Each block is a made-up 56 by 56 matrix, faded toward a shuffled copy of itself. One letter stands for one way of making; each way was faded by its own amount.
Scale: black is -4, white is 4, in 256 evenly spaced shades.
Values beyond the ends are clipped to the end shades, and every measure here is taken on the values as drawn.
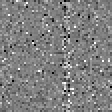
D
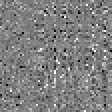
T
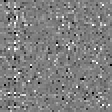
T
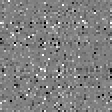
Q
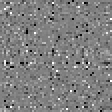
Q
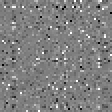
Q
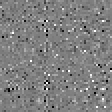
Q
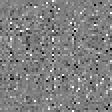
Q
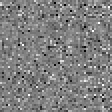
T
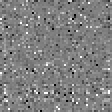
Q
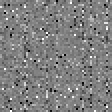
D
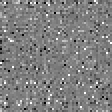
Q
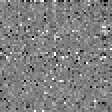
Q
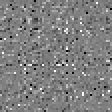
Q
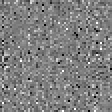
T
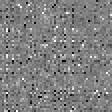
T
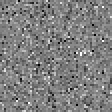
D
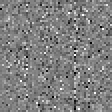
D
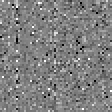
D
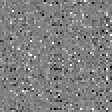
Q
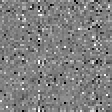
T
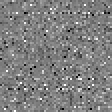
Q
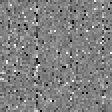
D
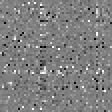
Q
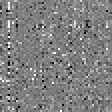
T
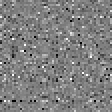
T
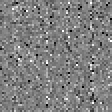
D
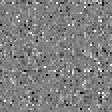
Q
